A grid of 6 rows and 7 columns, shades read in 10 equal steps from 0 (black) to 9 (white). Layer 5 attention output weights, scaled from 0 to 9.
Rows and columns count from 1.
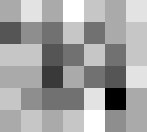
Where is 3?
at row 2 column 1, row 3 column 3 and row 4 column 6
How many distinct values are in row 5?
6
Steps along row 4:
same down up down down up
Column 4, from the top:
9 7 4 6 4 7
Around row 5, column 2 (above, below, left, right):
6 7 7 4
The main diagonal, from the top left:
6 5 3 6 8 5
